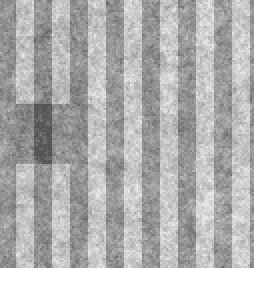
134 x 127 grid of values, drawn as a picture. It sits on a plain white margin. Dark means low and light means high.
In the middle left lies a patch that is lower than the rest. Stripes running up and down repeat 7 times from left to right. The ninth with the lowest average is the middle left.
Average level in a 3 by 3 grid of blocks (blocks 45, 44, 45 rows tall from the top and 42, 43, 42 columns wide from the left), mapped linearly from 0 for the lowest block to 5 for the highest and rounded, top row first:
345
044
355
